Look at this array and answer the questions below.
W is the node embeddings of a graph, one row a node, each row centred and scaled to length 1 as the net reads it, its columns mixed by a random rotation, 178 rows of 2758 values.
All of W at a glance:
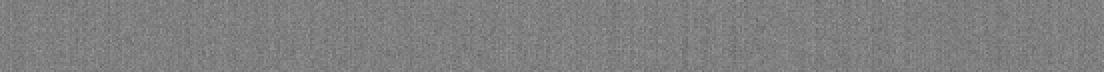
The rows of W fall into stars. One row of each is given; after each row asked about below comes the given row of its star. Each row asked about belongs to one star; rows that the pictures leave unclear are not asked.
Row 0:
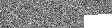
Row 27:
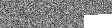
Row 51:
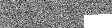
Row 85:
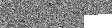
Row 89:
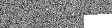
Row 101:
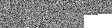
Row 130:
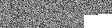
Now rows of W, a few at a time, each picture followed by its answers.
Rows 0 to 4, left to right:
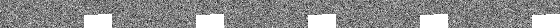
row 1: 27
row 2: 51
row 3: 0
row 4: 51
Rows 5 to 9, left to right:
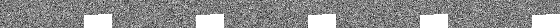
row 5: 27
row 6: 0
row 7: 89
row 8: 89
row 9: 0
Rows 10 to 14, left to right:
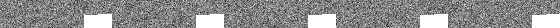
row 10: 85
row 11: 89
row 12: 27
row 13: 0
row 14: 27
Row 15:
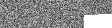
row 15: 0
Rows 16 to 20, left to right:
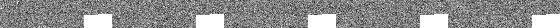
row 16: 51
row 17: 101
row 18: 51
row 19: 27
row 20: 101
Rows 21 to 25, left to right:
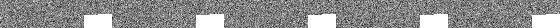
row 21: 130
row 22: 85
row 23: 130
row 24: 89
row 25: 89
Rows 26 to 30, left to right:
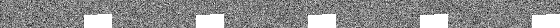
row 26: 89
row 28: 101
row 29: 0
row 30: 27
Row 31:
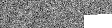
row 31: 89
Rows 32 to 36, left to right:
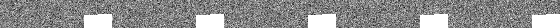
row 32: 0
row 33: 130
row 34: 51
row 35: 130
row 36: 51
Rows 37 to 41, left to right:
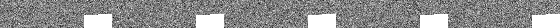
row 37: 27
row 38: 130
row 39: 101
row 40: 85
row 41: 89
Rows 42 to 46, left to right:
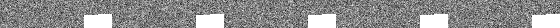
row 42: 0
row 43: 89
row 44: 101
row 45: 130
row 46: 130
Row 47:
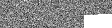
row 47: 27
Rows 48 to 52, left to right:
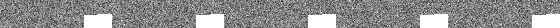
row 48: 85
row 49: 130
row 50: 0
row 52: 130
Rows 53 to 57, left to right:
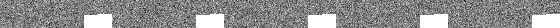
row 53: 85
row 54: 130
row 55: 130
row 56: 51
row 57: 0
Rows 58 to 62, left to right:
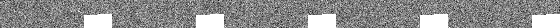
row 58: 89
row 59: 0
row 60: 85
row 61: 85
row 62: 130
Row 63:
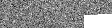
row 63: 89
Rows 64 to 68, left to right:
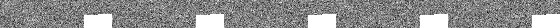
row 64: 101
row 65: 130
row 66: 51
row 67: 101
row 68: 130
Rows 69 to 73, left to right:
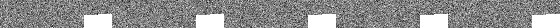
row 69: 130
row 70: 0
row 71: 51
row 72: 27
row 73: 27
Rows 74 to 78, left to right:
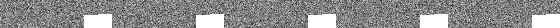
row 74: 130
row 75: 27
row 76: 27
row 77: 51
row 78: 27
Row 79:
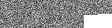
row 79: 101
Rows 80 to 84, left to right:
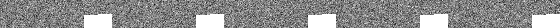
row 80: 89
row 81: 0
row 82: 27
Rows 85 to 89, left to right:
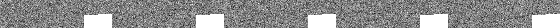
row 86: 101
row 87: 51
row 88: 85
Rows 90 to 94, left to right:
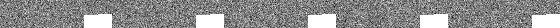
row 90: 0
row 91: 130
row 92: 27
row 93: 89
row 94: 101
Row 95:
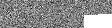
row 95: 27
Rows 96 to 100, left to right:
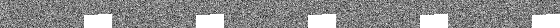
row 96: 130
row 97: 27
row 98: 89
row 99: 27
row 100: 0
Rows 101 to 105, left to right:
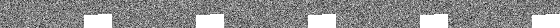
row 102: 0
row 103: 101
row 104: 27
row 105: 101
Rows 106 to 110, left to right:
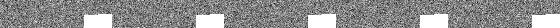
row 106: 0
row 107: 130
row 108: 89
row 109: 130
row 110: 130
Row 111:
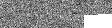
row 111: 85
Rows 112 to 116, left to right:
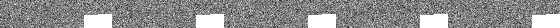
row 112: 101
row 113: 51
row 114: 27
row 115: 130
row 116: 0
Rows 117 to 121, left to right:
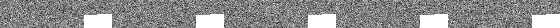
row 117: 101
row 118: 27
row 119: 27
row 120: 51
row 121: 130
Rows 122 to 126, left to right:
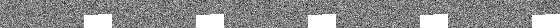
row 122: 51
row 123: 85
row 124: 51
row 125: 101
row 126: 0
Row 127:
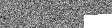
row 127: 101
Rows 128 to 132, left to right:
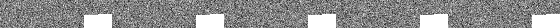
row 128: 130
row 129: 0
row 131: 85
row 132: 51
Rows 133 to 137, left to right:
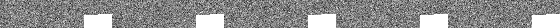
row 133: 101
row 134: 101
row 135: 89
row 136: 0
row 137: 101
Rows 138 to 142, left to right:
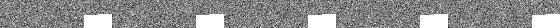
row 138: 101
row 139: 89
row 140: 101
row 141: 51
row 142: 89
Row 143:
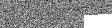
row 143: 101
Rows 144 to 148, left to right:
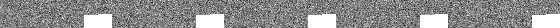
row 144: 0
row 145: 0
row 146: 51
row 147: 0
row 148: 89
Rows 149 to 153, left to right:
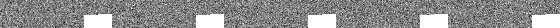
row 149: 130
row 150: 27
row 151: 27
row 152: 51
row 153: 0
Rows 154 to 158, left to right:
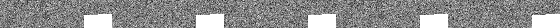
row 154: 89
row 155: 0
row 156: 27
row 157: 89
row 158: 101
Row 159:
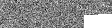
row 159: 51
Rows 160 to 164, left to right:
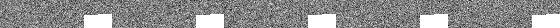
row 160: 101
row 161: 130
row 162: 89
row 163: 27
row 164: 27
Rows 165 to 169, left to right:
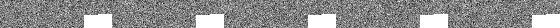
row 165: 130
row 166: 101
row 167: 101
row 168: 85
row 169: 27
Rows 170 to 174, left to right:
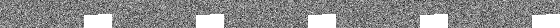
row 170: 101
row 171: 130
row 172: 130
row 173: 130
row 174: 89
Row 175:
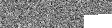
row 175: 0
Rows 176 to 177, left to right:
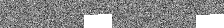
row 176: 51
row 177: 85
